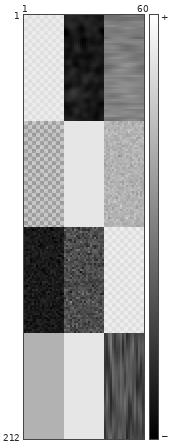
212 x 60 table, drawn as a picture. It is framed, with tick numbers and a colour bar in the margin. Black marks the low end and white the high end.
The table splits into 4 rows of 3 panels. Panel 1,1: very high, checkered, faint in contrast. Panel 1,2: very low, blotchy, faint in contrast. Panel 1,3: middling, streaked across, faint in contrast. Panel 2,1: high, checkered. Panel 2,2: very high, flat. Panel 2,3: high, fine-grained, faint in contrast. Panel 3,1: very low, fine-grained, faint in contrast. Panel 3,2: low, fine-grained. Panel 3,3: very high, checkered, faint in contrast. Panel 4,1: high, flat. Panel 4,2: very high, flat. Panel 4,3: low, streaked downward.
